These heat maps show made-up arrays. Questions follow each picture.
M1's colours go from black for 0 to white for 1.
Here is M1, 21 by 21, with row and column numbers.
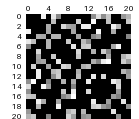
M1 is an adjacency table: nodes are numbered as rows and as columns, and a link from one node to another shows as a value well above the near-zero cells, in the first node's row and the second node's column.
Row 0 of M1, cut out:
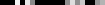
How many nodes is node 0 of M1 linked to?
9
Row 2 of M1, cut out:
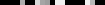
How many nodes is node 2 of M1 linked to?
8
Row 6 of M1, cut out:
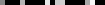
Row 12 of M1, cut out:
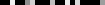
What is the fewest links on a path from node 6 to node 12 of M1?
1
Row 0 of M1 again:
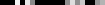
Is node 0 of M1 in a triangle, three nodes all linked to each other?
yes
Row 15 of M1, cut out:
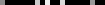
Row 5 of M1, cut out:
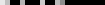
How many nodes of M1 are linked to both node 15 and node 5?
2
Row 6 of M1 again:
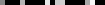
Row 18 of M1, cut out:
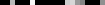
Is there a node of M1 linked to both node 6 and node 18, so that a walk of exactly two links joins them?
no
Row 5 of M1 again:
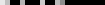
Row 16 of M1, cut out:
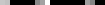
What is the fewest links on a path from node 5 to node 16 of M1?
2
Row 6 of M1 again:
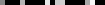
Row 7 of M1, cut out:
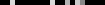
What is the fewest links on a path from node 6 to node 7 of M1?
3
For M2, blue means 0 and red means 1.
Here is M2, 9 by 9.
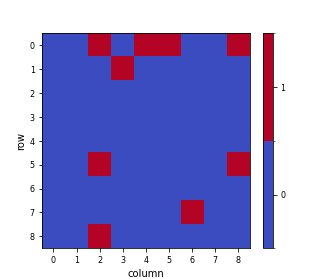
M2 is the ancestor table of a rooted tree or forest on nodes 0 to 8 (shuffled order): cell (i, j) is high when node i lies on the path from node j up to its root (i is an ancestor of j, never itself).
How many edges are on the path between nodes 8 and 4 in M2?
3
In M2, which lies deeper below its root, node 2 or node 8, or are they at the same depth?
node 2
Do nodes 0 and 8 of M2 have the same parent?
no
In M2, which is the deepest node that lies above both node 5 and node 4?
0
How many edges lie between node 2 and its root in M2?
3
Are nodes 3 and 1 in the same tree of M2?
yes
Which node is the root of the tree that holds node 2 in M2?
0
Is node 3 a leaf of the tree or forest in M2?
yes
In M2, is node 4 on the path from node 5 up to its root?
no
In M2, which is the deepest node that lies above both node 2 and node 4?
0
